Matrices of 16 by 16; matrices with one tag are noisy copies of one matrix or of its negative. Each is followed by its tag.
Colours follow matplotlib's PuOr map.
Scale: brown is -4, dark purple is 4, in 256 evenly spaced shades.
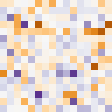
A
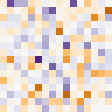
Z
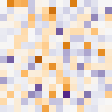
Z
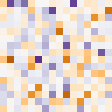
Z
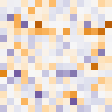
A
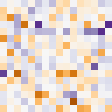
A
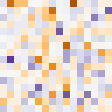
Z
